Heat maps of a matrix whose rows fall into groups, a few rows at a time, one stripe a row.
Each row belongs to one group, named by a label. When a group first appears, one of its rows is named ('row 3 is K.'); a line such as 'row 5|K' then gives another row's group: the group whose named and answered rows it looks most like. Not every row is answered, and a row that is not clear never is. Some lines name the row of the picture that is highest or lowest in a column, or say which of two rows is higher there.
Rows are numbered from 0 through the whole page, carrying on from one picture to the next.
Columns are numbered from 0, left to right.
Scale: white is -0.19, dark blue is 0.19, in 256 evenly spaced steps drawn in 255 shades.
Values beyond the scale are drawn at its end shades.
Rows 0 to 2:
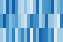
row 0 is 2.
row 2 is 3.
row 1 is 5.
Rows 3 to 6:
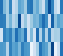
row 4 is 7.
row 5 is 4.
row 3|5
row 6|3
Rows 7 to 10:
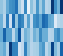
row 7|2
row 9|7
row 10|2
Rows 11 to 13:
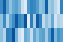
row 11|5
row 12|4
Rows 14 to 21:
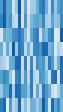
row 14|7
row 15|7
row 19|7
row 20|4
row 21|7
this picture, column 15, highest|17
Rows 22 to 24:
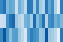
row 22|5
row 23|2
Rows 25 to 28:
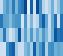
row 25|4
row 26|7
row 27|7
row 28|2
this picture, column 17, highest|28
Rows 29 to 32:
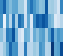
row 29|5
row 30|3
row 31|2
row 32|2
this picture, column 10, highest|29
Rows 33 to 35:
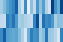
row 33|2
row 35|5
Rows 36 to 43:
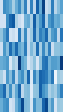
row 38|7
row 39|4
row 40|7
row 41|3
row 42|7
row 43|3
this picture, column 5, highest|39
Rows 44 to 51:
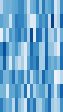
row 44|4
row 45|3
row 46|4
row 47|5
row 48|5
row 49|3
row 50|4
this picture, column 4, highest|49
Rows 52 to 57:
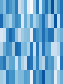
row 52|2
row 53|7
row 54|2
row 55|4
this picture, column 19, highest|52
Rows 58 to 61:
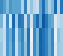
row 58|7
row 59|3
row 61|3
